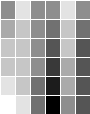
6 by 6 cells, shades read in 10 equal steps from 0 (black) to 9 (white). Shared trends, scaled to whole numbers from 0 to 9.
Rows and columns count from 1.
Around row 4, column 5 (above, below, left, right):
7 6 2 3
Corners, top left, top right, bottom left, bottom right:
5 5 9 3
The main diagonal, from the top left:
5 7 5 2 6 3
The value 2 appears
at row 4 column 4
